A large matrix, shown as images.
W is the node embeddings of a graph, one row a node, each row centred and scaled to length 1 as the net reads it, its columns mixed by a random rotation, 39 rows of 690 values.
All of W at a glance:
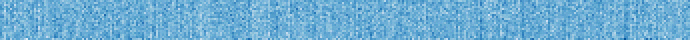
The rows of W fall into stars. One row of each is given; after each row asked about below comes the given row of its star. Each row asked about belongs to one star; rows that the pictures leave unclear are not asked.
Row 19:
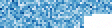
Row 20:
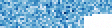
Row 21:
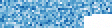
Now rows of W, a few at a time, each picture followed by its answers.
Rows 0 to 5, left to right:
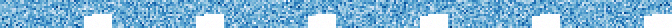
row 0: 21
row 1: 20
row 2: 20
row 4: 19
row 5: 20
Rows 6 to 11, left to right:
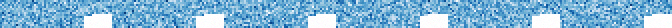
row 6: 21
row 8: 21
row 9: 21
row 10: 20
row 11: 19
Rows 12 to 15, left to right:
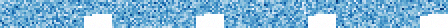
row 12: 20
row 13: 20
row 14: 19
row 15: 21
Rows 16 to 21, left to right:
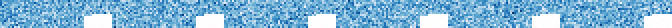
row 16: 21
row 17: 19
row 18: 20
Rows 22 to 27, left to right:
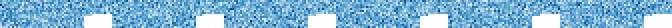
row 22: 20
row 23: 21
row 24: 20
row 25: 21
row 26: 19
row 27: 20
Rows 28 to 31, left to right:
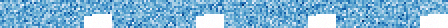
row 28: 19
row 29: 20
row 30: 20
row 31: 21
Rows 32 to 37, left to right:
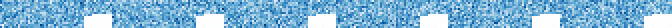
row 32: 21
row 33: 19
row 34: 20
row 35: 21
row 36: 19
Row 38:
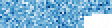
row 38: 20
